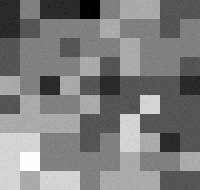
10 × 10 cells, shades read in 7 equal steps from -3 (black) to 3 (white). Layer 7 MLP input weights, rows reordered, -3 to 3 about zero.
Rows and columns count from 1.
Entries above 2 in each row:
0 0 0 0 0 0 0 0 1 0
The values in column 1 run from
-2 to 2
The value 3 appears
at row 9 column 2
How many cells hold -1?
27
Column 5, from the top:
-3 0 0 1 -1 1 -1 -1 0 0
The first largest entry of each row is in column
7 6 7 5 1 8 7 1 2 1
